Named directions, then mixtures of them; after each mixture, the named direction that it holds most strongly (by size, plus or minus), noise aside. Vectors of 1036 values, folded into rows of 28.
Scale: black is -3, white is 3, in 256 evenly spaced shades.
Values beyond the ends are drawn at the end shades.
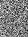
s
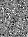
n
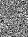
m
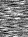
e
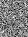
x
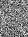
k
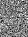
m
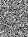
x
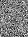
k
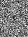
x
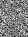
k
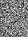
s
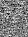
n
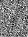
n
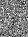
n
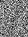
s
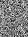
k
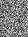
s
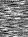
e
